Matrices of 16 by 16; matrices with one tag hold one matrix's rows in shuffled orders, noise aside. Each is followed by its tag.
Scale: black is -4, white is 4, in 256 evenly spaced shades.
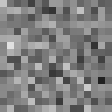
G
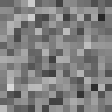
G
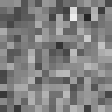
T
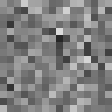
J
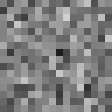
J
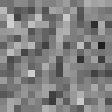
G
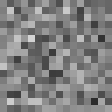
G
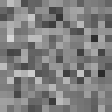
G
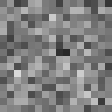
J
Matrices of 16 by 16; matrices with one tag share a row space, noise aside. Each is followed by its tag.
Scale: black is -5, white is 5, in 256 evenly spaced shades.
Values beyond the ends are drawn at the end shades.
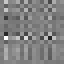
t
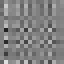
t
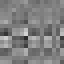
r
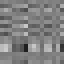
r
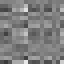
r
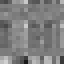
r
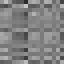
r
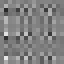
t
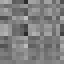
r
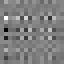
t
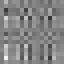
t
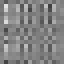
t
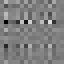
t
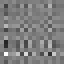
t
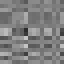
r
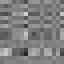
r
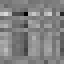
r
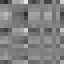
r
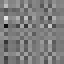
t
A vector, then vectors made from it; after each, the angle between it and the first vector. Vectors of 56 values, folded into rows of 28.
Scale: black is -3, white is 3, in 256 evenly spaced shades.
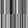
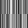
partly opposed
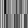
partly opposed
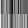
partly aligned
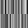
orthogonal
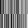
orthogonal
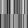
partly opposed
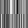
nearly opposite
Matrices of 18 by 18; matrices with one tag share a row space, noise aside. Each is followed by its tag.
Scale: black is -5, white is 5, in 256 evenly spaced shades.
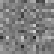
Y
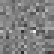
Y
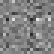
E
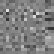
Y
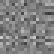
Y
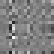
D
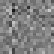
D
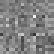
Y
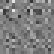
E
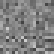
Y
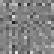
D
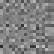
Y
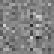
E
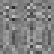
E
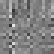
D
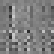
D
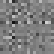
D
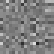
Y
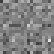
E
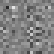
E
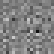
E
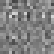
D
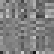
Y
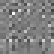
D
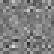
E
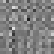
D
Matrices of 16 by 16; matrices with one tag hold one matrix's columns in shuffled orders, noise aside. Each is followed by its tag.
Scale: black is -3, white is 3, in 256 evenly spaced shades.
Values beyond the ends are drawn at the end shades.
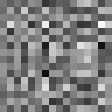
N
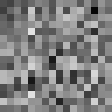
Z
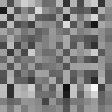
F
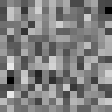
Z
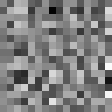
Z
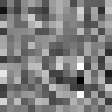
Z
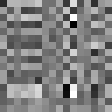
F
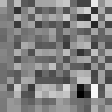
F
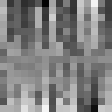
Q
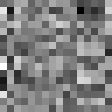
Z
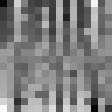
Q
